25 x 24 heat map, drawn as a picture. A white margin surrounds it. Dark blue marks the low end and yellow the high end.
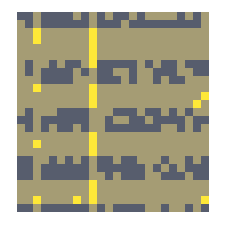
Seam: none. Average level on the scale: 60%. Stripes: horizontal, repeating 4 times. Odd lines: columns 3 and 10. Slope: none.
